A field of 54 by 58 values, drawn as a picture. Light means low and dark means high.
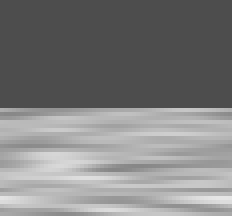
It is made of 2 by 1 panels. Panel 1,1: high, flat. Panel 2,1: low, streaked across.
